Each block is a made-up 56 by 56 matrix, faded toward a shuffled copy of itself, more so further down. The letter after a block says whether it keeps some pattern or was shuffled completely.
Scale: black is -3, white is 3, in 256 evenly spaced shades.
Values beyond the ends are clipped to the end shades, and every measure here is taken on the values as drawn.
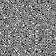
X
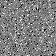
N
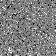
N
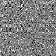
X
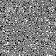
X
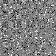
X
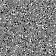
N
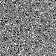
N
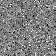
N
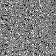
X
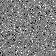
N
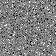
N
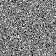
N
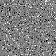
X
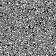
N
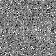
X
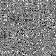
X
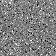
N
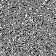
N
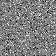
N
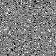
X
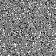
X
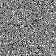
X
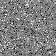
N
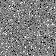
N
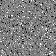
X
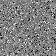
N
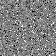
X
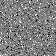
N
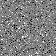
N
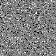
X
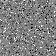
N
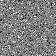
N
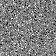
N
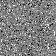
N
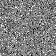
N
